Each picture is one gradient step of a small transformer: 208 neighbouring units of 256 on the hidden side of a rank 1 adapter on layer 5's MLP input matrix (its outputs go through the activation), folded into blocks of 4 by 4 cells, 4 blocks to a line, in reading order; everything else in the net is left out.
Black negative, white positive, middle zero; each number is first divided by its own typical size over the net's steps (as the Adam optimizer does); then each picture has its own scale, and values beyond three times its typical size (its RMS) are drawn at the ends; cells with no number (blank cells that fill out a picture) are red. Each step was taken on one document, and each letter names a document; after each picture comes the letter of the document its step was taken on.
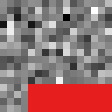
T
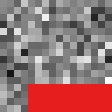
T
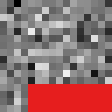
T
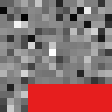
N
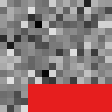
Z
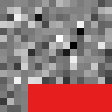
T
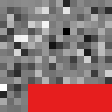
T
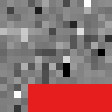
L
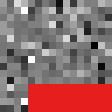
N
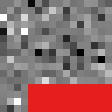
L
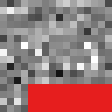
Z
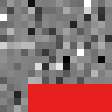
L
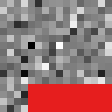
N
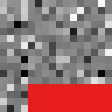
N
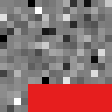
L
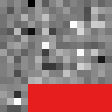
L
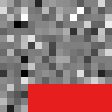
N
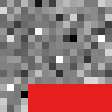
N
